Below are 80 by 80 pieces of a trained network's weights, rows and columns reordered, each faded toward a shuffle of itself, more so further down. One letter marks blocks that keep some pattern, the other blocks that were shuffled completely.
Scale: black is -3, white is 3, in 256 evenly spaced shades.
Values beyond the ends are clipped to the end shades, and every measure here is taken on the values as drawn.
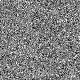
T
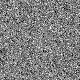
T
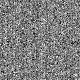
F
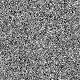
T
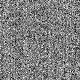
F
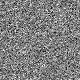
T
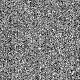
F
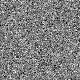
T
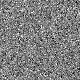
T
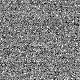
F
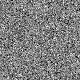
T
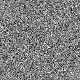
F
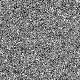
T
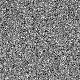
T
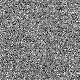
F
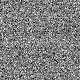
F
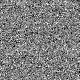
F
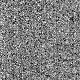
F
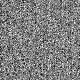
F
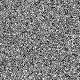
F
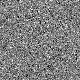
T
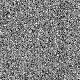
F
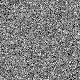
T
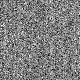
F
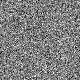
F
